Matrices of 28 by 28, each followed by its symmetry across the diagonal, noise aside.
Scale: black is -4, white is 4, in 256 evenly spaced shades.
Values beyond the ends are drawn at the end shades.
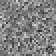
symmetric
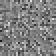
antisymmetric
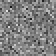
antisymmetric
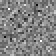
symmetric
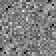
symmetric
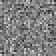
antisymmetric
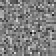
antisymmetric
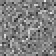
symmetric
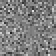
antisymmetric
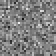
antisymmetric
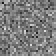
symmetric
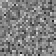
symmetric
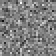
antisymmetric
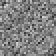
symmetric
